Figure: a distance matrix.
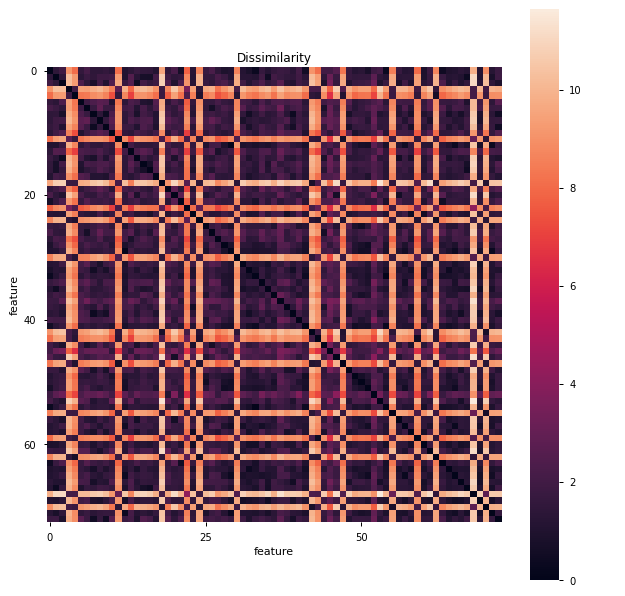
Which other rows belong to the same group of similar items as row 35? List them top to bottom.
0, 1, 2, 5, 6, 7, 8, 9, 10, 12, 13, 14, 15, 16, 17, 19, 20, 21, 23, 25, 26, 27, 28, 29, 31, 32, 33, 34, 36, 37, 38, 39, 40, 41, 44, 45, 46, 48, 49, 50, 51, 52, 53, 54, 56, 57, 58, 60, 61, 63, 64, 65, 66, 67, 69, 71, 72
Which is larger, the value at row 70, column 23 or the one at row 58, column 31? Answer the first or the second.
the first
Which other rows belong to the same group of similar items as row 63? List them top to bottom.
0, 1, 2, 5, 6, 7, 8, 9, 10, 12, 13, 14, 15, 16, 17, 19, 20, 21, 23, 25, 26, 27, 28, 29, 31, 32, 33, 34, 35, 36, 37, 38, 39, 40, 41, 44, 45, 46, 48, 49, 50, 51, 52, 53, 54, 56, 57, 58, 60, 61, 64, 65, 66, 67, 69, 71, 72
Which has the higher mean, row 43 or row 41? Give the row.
43
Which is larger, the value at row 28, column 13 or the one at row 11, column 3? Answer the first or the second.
the second
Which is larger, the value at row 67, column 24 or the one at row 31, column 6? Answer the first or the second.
the first
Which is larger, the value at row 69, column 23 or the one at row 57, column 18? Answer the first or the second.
the second
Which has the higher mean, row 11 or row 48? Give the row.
11
